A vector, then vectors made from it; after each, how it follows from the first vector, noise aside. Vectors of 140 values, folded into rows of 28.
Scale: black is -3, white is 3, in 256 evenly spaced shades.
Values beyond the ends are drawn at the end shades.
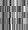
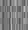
shrunk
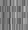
shrunk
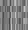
shrunk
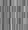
shrunk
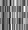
copied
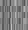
shrunk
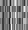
copied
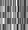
reversed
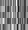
reversed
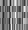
copied
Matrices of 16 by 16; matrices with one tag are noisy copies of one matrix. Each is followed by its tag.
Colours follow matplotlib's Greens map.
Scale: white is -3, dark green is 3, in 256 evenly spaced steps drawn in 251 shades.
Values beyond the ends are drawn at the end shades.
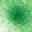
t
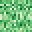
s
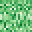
s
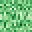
s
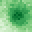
t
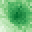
t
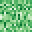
s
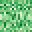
s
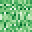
s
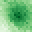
t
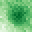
t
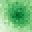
t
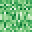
s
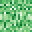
s
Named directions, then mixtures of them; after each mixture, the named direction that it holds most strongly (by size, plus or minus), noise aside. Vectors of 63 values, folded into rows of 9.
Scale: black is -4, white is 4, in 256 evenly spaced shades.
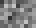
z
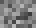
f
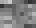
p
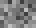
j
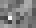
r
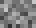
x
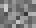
x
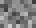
x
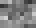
p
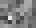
r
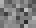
j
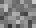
x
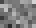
x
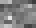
p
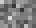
z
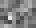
r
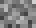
x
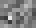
r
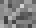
f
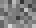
j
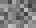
j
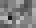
r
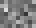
x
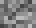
f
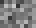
z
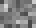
x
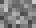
x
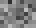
j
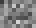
f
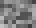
f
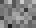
j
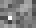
r
